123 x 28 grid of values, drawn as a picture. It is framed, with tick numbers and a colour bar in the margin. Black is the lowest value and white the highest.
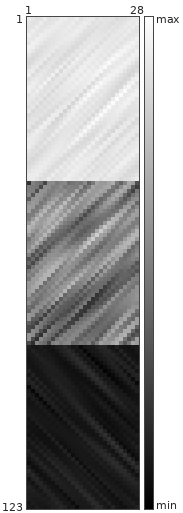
It is made of 3 by 1 panels. Panel 1,1: very high, slanting up to the right, faint in contrast. Panel 2,1: middling, slanting up to the right, strong in contrast. Panel 3,1: very low, slanting down to the right, faint in contrast.
